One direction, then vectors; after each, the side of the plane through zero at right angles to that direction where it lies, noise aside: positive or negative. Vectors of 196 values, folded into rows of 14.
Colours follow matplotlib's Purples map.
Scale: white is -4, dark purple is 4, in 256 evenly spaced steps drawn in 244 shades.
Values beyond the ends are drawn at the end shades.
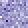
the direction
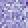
negative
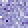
positive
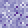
negative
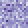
positive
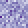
negative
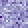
negative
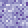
negative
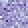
positive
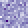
positive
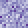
negative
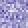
negative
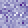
positive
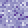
negative
